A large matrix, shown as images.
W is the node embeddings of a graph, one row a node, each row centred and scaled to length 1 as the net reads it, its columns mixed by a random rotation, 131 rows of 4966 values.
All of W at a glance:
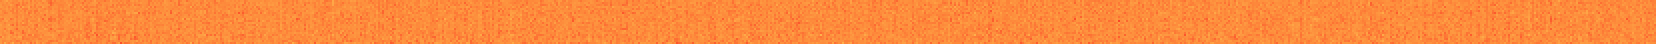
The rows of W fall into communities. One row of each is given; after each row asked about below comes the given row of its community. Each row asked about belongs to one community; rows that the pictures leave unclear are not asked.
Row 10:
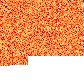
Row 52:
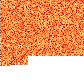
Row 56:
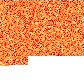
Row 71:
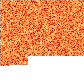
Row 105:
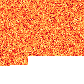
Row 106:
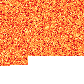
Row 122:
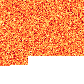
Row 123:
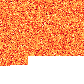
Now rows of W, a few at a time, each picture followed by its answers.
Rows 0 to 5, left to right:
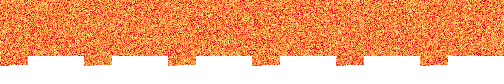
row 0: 71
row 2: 105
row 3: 123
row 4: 71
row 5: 56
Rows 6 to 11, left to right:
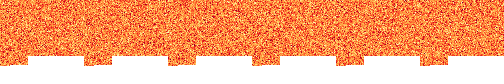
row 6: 56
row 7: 123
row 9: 56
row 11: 106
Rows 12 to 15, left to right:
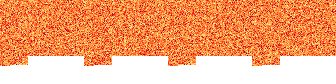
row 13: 71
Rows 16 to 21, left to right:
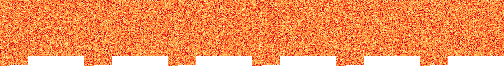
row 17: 10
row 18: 71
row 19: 122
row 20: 123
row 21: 71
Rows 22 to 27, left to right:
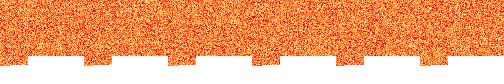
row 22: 52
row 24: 52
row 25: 10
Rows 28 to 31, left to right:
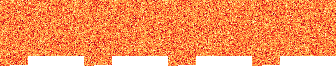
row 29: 56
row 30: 52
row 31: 122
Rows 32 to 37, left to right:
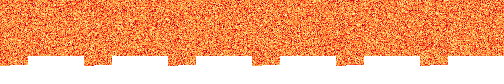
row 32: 105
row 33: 122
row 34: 123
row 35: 105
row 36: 123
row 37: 106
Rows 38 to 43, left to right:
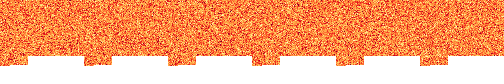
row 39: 71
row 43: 106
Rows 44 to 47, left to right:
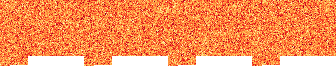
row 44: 52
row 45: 122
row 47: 71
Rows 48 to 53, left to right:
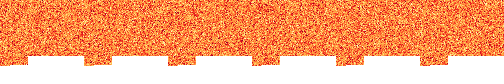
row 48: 10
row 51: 71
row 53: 123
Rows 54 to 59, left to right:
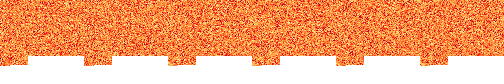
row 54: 123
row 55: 123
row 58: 56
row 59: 56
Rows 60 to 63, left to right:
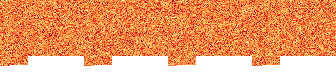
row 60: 52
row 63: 10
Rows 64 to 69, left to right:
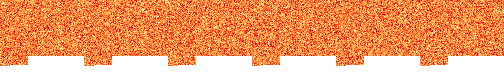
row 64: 56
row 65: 56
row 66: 106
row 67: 106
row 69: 105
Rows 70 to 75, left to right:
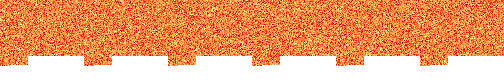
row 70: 123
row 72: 105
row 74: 123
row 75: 105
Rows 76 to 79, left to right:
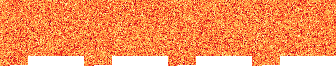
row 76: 52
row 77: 106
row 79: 105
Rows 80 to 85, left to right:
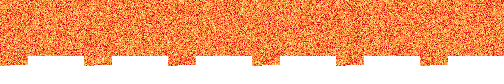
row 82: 71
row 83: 52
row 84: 52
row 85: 105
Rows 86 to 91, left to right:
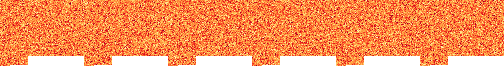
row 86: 123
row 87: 56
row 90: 105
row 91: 56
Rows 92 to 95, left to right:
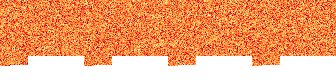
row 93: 56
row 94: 52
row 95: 105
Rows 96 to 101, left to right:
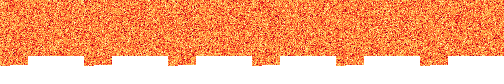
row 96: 56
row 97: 10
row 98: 52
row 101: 10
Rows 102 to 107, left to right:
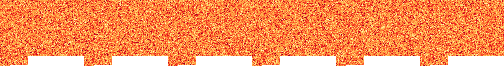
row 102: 105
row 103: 123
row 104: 71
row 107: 123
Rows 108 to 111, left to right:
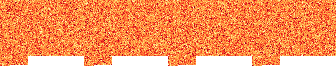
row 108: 56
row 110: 52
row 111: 106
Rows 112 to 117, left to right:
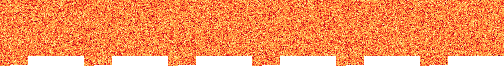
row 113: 105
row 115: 122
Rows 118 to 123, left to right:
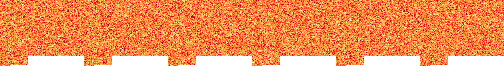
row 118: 122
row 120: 122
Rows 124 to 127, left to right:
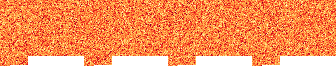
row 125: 52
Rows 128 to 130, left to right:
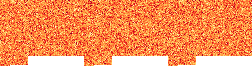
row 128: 71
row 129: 105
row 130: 71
